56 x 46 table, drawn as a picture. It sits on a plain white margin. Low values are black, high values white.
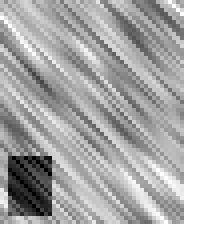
Mirror symmetry: none. Roughest part: bottom left. Histogram: skewed, a long tail of low values. Odd patch: lower, in the bottom left.
